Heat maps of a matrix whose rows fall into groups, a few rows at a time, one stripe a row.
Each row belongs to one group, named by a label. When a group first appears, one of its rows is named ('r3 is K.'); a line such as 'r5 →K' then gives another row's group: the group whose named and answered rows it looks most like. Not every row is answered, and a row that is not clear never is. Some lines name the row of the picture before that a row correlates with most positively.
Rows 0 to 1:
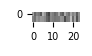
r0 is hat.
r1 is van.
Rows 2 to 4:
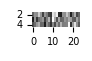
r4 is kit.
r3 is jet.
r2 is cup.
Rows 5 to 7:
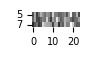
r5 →jet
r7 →hat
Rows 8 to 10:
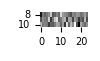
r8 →jet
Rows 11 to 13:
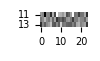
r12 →van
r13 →jet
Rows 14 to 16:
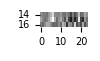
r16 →cup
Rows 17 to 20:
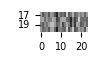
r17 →hat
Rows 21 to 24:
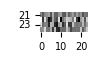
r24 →van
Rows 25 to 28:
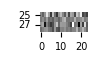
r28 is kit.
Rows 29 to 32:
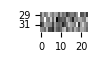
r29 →jet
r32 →kit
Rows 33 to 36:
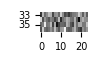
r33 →jet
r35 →van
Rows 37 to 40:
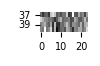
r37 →hat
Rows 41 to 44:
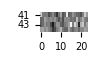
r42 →kit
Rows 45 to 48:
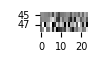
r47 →jet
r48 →van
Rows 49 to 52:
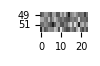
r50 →jet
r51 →kit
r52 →jet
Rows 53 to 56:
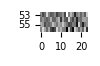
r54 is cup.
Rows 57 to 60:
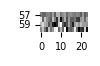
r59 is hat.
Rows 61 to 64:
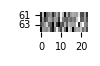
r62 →jet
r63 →kit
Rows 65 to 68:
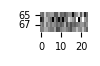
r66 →kit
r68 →kit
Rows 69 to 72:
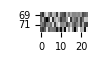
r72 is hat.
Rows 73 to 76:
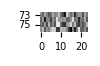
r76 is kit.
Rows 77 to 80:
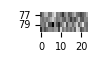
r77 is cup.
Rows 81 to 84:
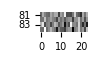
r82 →van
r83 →jet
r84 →van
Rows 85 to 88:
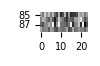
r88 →hat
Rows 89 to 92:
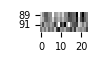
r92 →kit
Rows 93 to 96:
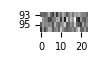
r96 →jet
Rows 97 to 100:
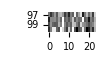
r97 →hat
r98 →cup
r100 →cup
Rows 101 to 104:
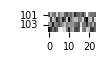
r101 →jet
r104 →hat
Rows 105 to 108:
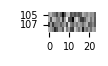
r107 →jet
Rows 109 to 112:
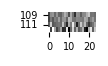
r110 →jet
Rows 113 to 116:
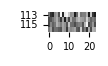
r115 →jet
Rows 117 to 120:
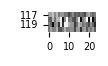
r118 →van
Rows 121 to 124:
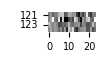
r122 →van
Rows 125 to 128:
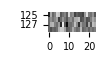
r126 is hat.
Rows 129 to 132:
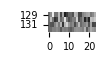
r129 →van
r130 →cup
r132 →kit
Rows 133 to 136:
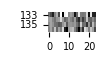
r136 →kit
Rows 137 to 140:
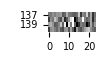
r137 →van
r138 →cup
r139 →cup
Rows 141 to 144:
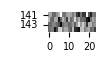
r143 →kit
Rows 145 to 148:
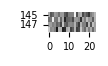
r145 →hat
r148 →hat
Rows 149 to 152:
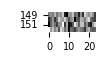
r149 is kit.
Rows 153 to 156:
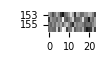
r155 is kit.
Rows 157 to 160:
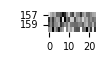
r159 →jet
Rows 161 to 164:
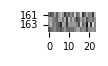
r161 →hat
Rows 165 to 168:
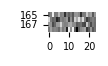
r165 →van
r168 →cup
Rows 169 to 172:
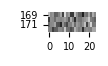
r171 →kit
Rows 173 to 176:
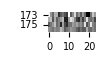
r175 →kit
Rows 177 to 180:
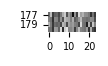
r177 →jet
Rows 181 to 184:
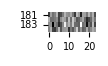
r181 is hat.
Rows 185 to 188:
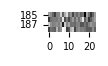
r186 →cup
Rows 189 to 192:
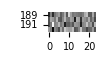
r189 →jet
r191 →van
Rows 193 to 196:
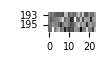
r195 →kit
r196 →van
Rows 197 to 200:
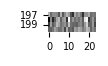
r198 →jet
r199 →jet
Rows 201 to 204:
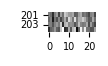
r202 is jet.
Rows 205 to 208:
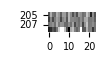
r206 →jet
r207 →jet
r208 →hat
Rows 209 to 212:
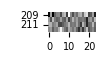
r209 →jet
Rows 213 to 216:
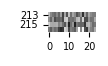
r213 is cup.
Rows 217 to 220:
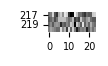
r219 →cup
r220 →cup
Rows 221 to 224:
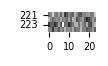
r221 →van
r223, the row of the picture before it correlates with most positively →217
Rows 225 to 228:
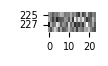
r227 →jet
